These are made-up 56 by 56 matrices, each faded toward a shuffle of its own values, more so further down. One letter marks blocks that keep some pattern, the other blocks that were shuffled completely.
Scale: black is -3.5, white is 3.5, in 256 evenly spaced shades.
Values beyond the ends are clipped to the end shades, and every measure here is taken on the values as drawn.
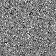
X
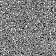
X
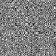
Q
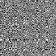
Q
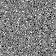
X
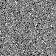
X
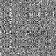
Q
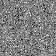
X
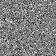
X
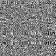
Q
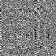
Q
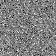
X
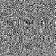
Q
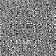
Q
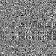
Q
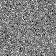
X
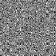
Q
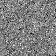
X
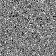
X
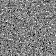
X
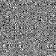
Q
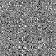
Q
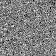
X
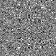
Q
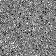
X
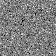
X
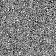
X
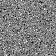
X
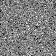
X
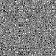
Q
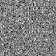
Q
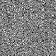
Q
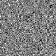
Q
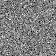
X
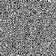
Q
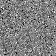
X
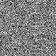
Q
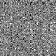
Q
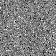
X
